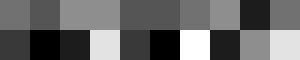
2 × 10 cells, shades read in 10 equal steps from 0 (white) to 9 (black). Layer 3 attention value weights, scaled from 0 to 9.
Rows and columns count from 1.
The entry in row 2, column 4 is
1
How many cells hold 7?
2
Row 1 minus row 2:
-2 -3 -4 3 -1 -3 5 -4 4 4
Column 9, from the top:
8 4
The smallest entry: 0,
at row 2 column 7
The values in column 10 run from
1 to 5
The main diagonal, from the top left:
5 9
